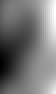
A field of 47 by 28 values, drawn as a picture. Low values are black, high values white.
The histogram is bell-shaped. Values rise toward the right. No regular stripes run through it. The field is smooth, with broad soft blobs. The top right is the ninth with the highest average.
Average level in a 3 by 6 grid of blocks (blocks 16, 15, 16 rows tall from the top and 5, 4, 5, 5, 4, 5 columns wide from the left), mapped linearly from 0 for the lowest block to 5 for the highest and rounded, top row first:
222235 / 001234 / 012334
